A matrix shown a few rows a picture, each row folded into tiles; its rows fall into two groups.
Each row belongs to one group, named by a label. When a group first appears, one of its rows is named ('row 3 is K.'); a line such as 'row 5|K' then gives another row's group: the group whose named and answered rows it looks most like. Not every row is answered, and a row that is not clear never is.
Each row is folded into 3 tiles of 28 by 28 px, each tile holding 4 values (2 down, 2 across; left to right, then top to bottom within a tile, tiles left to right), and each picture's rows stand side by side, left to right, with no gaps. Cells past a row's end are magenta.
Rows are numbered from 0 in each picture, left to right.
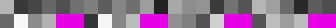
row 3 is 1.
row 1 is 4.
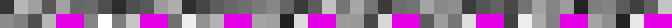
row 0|4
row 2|1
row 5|1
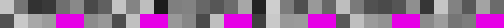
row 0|1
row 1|4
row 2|1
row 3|4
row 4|1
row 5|4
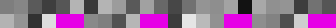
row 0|1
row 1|4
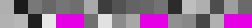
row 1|1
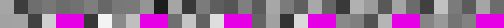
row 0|1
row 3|4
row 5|4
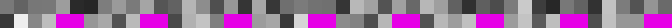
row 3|1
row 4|4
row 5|1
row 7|4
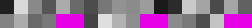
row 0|4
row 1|4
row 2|4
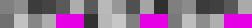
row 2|1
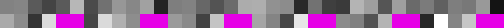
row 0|1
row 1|4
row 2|1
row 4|4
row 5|4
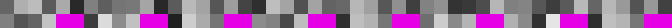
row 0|4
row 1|4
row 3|4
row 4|4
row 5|1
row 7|4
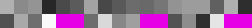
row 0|1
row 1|1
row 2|4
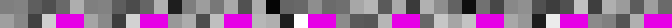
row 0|1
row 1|1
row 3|1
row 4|4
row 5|1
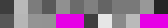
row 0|4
